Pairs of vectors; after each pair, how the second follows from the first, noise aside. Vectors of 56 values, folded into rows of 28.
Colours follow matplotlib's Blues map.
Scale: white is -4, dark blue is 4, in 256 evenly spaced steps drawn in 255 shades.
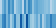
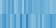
shrunk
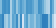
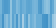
shrunk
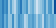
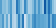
shuffled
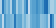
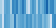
sign-scrambled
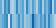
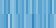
shrunk
